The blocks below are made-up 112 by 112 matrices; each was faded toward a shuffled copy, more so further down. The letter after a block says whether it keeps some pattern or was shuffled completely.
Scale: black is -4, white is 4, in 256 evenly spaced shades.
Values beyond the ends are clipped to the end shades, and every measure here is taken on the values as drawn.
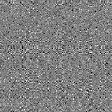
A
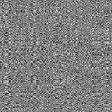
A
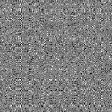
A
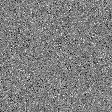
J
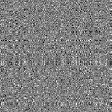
A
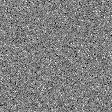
J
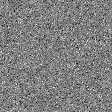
J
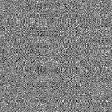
A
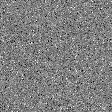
J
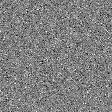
J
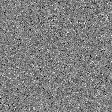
J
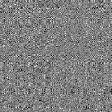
A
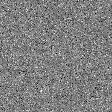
J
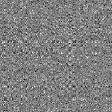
A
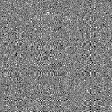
A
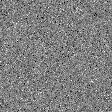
J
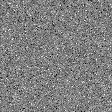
J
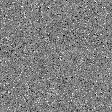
J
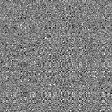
A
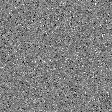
J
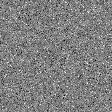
J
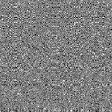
A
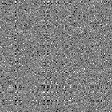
A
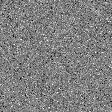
J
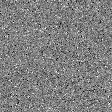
J
